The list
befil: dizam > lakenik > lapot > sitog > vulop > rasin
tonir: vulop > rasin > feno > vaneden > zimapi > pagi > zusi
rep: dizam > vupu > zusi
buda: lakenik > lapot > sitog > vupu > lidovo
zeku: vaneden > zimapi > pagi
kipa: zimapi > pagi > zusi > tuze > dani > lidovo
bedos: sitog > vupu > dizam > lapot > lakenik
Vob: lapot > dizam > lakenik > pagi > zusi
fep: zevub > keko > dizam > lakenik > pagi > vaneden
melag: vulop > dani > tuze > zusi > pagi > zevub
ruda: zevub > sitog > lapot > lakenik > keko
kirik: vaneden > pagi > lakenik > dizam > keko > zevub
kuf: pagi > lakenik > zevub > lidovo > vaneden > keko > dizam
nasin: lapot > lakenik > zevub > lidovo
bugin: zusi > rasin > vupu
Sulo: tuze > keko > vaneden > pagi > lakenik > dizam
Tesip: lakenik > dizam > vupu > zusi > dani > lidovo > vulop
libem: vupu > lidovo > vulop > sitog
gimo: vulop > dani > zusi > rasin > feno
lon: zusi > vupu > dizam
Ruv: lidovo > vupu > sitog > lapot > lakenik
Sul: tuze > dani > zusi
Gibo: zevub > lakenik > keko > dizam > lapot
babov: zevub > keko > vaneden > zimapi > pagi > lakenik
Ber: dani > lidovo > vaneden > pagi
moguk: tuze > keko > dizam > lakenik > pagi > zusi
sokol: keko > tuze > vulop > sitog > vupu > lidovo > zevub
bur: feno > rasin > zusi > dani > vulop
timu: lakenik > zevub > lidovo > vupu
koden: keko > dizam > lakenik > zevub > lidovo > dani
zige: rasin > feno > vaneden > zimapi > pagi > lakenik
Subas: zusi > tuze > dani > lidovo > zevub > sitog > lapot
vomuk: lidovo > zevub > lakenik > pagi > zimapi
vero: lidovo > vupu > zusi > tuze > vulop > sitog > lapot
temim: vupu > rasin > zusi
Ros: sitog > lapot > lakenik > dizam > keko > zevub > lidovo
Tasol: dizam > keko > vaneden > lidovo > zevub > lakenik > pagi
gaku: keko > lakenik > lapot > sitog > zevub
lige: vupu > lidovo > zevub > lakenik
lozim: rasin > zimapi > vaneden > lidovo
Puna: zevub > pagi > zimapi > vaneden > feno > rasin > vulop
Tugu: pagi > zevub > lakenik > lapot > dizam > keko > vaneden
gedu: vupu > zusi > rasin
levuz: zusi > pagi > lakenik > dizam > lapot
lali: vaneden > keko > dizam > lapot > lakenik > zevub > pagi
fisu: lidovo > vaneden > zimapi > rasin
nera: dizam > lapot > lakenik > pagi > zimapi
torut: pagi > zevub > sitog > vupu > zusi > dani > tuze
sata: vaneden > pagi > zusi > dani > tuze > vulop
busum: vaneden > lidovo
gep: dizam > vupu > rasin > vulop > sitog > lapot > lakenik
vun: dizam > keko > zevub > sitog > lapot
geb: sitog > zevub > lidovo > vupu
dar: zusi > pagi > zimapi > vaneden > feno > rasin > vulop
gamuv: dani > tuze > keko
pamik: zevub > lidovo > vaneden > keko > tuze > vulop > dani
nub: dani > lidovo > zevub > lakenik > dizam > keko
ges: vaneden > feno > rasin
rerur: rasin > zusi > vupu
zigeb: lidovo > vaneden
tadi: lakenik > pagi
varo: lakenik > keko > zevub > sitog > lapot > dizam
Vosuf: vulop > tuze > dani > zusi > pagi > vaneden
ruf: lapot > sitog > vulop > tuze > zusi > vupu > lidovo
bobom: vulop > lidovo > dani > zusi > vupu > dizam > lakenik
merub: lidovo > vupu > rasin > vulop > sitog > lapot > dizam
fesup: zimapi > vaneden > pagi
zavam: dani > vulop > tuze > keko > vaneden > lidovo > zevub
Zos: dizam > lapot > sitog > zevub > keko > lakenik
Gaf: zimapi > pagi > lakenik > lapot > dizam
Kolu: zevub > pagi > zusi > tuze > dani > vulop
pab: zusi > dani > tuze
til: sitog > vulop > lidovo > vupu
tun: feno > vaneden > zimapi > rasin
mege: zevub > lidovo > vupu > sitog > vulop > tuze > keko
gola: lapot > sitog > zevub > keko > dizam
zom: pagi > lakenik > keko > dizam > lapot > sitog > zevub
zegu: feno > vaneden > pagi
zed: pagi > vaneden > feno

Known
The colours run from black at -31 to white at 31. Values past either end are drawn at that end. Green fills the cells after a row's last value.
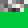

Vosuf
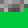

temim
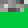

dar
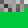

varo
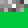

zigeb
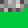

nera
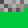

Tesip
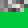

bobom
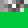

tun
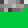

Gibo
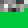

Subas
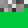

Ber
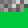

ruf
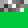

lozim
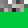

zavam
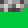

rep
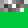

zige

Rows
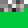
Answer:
gamuv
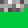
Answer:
Tasol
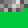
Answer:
Vob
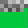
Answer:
gaku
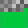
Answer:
gola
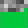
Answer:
bugin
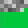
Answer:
rerur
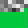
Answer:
melag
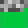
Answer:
gep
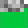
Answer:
zed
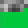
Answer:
gedu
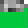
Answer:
Kolu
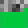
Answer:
bedos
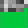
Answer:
mege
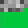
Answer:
Zos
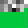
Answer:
Sul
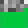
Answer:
ruda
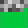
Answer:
vun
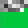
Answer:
tonir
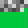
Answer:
fesup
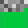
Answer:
timu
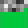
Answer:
pab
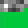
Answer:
lon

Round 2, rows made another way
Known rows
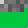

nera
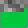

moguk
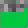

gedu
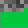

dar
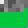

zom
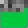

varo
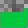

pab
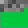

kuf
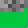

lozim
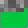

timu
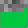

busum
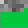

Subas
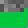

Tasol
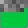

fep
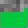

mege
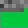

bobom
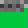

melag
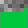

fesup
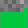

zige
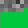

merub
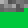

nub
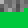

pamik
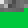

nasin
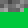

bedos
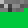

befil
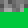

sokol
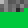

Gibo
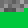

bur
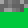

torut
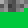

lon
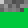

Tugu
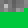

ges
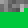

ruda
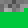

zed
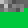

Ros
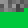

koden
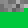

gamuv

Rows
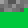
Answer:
tadi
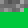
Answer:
Ruv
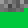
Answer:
tonir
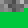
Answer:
bugin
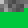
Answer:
levuz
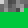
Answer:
gaku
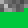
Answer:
lali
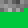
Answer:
zigeb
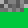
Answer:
Vosuf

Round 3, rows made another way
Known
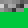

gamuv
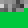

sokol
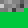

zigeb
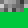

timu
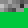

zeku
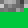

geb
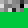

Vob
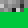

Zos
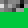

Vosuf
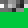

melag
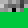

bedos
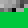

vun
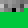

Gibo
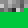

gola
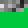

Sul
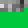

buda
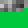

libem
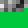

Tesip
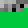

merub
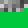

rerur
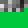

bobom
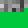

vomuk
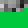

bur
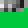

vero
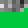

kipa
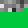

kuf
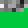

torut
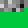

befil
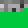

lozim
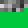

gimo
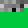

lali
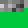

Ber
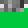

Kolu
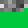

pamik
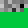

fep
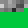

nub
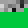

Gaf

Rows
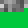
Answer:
lige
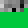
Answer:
nera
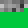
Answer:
fesup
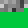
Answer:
nasin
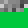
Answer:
temim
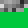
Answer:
rep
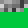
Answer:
lon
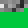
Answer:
pab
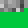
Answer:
gaku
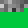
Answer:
koden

